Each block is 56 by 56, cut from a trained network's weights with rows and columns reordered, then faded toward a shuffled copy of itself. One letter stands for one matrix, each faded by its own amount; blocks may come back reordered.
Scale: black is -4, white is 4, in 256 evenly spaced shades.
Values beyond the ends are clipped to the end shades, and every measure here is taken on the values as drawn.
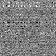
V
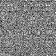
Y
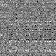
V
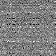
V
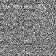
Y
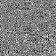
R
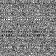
V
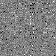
R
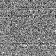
Y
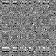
V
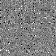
R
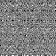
V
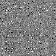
R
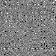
R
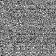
Y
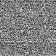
Y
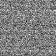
Y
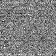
Y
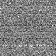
Y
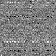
V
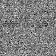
Y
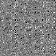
R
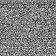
Y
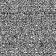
Y
